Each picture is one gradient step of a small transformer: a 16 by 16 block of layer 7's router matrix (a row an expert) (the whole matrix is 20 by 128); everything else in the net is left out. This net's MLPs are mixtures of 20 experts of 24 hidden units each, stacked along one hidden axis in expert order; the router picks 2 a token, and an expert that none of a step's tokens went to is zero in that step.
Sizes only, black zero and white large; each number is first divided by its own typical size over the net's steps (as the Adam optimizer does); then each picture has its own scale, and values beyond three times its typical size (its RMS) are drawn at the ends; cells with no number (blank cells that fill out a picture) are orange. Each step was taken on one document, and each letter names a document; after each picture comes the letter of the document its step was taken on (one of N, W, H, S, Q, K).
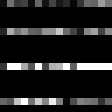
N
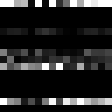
N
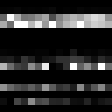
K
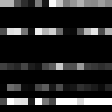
N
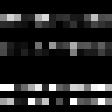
K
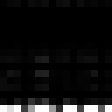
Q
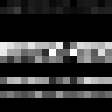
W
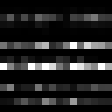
K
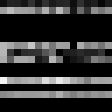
W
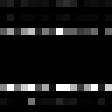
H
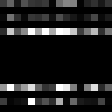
H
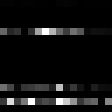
H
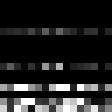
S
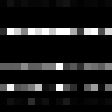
H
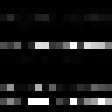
K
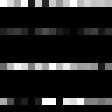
N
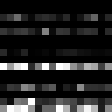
S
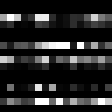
K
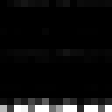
Q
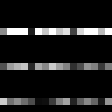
N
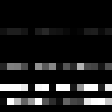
N
